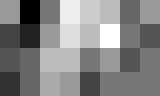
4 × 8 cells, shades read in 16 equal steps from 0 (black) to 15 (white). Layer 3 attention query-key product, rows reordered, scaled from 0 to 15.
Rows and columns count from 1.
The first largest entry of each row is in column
4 6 3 3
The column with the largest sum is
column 4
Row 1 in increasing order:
0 6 7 9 9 11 12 14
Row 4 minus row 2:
-1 4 1 -4 -7 -8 0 2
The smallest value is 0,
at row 1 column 2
